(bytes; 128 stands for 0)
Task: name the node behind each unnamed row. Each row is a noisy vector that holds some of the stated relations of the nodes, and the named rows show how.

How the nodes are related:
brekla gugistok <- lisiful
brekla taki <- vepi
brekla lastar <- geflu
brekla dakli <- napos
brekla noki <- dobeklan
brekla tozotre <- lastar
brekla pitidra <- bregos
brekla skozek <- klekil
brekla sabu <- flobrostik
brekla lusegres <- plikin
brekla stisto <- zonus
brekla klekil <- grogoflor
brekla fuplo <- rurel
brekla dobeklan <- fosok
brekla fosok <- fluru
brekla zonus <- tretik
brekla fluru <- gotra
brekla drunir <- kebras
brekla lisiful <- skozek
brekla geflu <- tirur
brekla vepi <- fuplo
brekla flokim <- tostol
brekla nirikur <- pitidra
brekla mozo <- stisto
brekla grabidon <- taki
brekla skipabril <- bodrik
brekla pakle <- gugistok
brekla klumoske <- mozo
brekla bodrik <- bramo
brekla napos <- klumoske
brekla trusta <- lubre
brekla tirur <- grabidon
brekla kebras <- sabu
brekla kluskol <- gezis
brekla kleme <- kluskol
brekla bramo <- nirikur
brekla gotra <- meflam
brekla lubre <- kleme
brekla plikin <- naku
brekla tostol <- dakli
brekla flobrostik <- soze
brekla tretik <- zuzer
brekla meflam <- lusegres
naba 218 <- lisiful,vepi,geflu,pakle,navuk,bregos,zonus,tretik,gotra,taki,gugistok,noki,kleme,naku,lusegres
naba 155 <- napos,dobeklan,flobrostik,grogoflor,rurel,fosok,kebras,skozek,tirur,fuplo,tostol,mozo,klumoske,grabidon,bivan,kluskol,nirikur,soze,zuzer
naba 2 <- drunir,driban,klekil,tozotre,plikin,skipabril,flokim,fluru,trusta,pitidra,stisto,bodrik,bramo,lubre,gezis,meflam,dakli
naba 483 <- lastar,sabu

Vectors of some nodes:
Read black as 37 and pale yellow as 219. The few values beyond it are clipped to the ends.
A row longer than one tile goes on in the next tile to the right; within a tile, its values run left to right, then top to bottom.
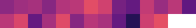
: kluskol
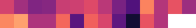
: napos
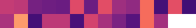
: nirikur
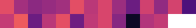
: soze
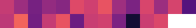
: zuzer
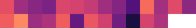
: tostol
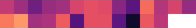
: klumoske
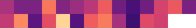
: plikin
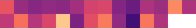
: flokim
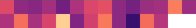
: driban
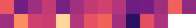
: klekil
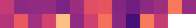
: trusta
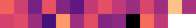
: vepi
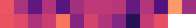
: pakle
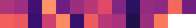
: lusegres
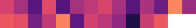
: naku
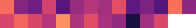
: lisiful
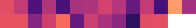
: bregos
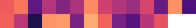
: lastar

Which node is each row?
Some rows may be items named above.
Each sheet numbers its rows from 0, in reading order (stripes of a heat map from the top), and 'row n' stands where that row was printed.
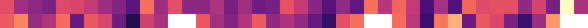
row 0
tostol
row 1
kleme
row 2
geflu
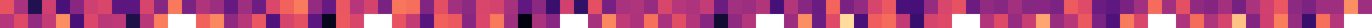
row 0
gotra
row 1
mozo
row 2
sabu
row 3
skozek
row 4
meflam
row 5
lubre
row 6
driban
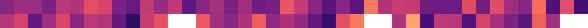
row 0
kluskol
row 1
kleme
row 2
nirikur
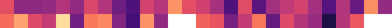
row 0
dakli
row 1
naku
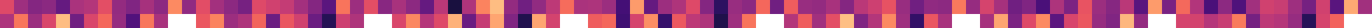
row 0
skipabril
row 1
tostol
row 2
stisto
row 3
lusegres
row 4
drunir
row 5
bramo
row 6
noki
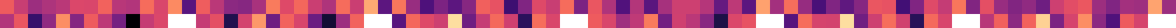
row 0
grabidon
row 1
tirur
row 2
fluru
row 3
navuk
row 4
fluru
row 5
tozotre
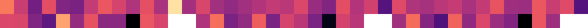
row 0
taki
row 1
rurel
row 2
fuplo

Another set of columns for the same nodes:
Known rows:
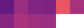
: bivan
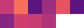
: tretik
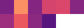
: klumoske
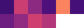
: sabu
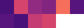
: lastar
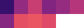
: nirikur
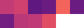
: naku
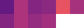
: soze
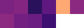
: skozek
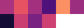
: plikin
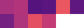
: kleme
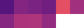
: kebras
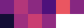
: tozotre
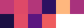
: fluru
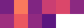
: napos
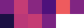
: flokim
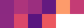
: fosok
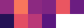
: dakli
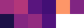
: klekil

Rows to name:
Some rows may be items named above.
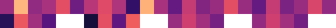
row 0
stisto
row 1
fluru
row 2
tostol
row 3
tostol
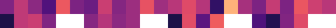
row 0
flokim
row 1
zuzer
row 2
fluru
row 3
grabidon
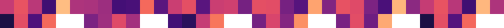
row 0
meflam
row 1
pakle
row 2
taki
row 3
lusegres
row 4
gotra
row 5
meflam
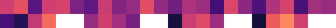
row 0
taki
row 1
tostol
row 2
skipabril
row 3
bramo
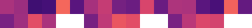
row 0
pakle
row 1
bregos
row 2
noki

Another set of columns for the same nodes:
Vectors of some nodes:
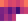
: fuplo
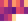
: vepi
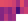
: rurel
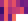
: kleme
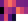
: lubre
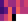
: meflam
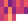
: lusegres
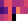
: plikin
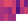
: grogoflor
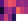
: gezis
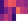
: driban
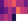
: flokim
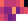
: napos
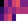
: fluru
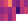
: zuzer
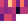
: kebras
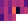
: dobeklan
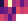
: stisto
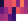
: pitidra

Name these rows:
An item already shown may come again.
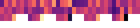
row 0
bregos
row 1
taki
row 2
klekil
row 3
bregos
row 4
meflam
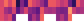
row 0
skozek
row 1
grabidon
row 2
tirur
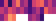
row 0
gotra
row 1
skipabril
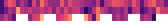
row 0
tozotre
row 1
noki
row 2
naku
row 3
lastar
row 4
rurel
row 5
flokim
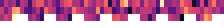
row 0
geflu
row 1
skipabril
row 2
flokim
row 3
tostol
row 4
sabu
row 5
nirikur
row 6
dakli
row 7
gotra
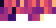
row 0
bramo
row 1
taki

